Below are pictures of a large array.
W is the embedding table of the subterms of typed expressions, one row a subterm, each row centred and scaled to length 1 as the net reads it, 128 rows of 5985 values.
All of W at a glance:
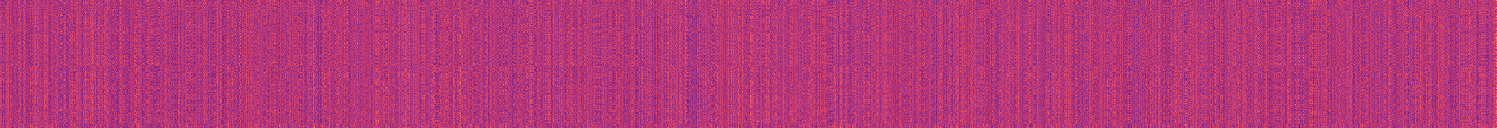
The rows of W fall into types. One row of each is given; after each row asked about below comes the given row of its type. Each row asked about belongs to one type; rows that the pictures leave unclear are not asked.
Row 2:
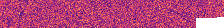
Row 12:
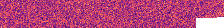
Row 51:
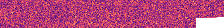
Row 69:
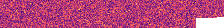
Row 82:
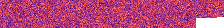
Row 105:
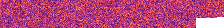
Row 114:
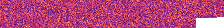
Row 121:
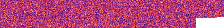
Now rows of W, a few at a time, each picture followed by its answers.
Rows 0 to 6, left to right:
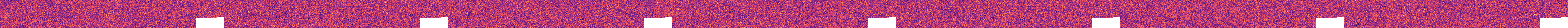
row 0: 12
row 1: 121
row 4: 114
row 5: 69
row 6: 82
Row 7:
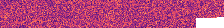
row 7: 12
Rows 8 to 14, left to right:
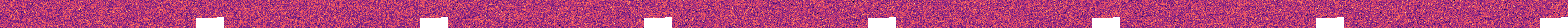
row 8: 69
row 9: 12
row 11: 82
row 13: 121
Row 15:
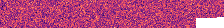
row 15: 105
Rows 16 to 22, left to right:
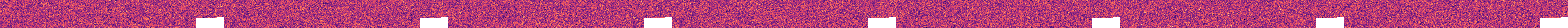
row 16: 69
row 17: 82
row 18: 51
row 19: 2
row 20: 121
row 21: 2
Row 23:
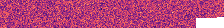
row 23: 12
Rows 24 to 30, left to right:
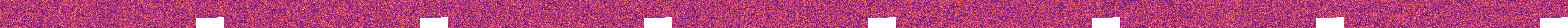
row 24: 105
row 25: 114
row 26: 82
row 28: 51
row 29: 12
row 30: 114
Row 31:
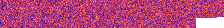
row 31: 105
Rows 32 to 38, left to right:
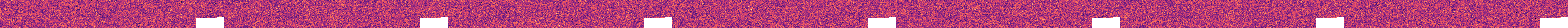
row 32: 105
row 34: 51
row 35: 82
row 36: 105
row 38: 69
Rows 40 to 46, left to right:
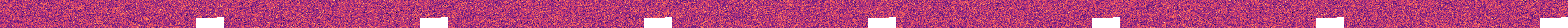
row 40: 69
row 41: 51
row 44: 12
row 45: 69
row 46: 82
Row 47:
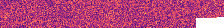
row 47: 12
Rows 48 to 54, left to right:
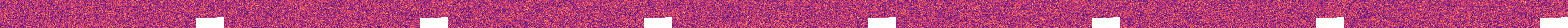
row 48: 121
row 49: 105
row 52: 105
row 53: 2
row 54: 121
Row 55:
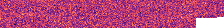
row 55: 114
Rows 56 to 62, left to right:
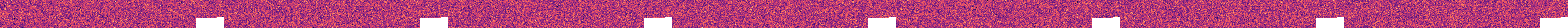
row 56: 12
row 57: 114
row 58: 51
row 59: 12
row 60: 105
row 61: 114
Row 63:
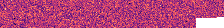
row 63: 12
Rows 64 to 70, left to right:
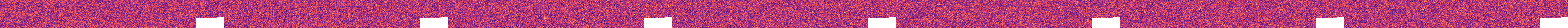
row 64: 51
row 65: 121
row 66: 69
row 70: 114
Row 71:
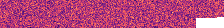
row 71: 121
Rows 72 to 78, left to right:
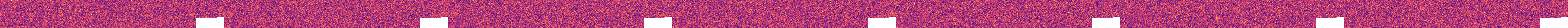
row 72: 51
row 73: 12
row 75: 12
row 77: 69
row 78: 105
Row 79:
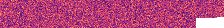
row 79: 2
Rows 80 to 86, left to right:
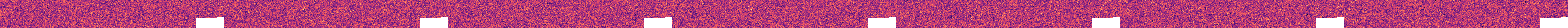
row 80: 51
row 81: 69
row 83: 82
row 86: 105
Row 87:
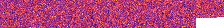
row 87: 12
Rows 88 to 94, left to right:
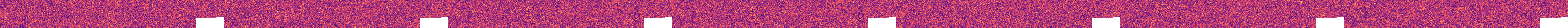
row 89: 82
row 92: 12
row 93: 121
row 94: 69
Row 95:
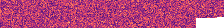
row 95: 105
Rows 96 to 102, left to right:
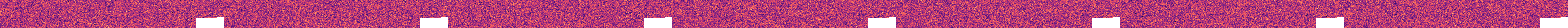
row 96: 51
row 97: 51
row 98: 82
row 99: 105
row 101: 121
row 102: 12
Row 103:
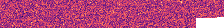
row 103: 121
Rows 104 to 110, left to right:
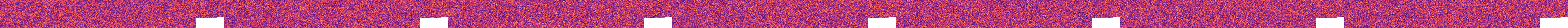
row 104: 51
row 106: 51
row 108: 2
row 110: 121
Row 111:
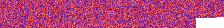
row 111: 121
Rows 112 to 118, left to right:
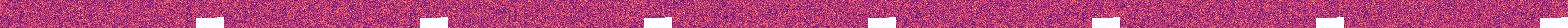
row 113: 69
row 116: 82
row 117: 51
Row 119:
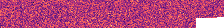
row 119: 51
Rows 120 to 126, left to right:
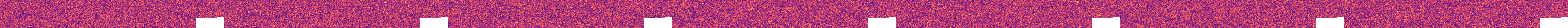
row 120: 121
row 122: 105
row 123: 69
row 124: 121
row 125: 69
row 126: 82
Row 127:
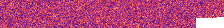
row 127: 69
